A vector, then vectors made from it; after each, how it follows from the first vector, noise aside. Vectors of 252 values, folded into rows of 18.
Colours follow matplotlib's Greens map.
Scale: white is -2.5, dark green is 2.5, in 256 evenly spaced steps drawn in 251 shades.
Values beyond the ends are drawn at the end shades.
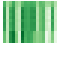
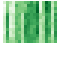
reversed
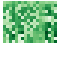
sign-scrambled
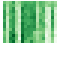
copied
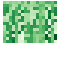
sign-scrambled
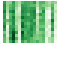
copied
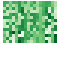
sign-scrambled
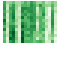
copied
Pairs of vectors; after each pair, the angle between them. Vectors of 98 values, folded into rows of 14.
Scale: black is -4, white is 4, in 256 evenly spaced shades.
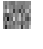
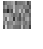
nearly opposite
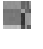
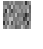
orthogonal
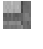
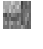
nearly parallel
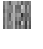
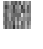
nearly opposite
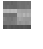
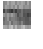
nearly opposite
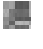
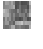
nearly parallel
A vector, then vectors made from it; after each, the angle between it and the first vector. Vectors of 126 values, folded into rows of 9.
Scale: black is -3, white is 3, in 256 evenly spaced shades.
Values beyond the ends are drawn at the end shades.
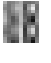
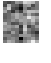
partly opposed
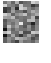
orthogonal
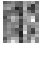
nearly opposite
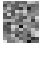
orthogonal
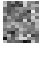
orthogonal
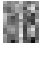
nearly parallel
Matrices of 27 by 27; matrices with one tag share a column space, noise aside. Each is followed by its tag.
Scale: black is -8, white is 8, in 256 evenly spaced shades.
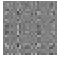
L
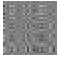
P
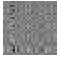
P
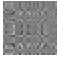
L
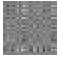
P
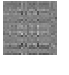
L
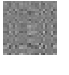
L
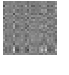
P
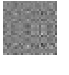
L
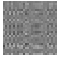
L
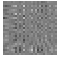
P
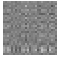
P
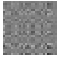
L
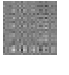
P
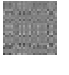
L
